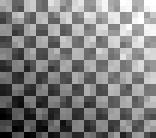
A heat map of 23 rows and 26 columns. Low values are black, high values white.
Ninth with the highest average: top right. Average level on the scale: 50%. Grain: checkered. Slope: up to the top right. Ninth with the lowest average: bottom left.
